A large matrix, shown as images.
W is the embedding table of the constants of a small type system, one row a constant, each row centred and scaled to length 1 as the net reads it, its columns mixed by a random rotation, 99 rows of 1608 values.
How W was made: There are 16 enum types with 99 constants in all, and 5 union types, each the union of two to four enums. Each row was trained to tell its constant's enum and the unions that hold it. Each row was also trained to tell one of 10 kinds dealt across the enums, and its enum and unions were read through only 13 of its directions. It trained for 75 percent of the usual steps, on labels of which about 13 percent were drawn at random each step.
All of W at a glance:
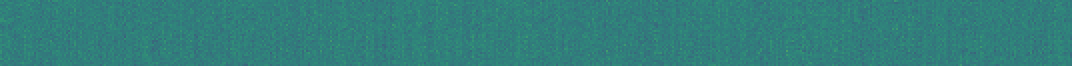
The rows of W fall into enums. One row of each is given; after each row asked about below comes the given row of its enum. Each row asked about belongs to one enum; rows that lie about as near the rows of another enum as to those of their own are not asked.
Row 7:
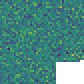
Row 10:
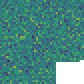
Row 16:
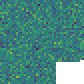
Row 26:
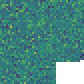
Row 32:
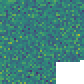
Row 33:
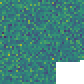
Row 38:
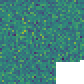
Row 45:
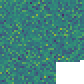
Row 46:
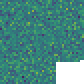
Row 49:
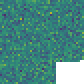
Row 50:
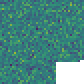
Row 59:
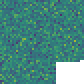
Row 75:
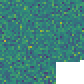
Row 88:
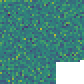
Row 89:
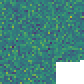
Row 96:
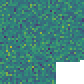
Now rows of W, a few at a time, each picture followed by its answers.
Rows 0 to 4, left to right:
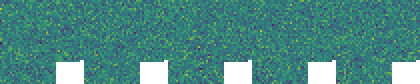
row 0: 50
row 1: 10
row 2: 75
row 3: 89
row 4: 45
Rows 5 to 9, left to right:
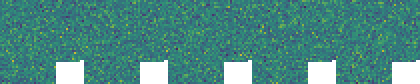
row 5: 96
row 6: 26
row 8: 26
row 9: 33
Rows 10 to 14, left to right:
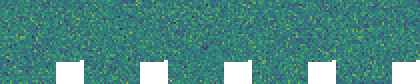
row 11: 50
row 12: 10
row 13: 49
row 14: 7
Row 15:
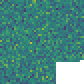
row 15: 7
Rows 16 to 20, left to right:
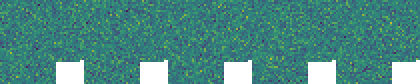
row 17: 16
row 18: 75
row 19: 38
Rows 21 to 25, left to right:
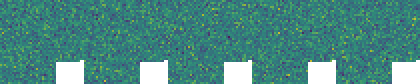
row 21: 16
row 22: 33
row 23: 88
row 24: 16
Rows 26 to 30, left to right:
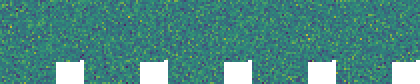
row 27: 45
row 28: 89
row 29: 89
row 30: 88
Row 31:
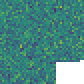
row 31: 75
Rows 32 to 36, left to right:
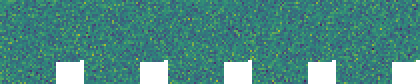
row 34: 49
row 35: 59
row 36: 16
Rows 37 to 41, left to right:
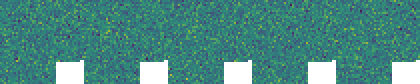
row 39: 26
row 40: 10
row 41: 38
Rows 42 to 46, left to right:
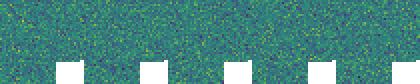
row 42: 50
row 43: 50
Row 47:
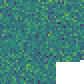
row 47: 59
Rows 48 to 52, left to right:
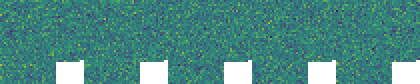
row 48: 32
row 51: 10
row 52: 16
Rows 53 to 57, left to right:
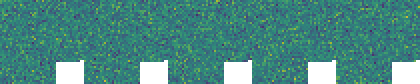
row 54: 59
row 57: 32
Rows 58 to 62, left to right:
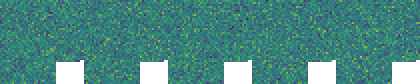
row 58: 45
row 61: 49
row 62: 7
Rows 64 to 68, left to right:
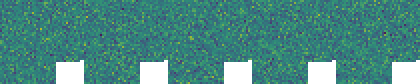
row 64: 88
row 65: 49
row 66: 10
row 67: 49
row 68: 49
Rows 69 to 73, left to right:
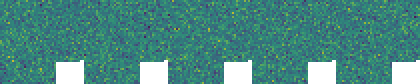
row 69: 7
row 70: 59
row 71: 88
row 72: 33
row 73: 49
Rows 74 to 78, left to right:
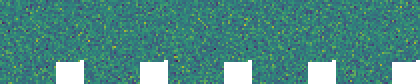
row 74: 16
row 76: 10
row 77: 16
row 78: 75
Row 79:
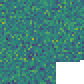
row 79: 75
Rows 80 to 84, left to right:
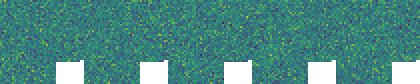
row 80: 59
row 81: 59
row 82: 75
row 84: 7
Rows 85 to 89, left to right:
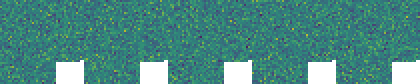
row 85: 45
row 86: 59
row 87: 26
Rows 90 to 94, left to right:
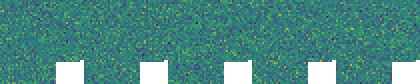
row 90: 88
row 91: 7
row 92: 50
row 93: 26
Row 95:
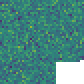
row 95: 50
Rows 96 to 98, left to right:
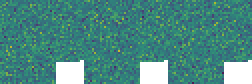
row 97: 10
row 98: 7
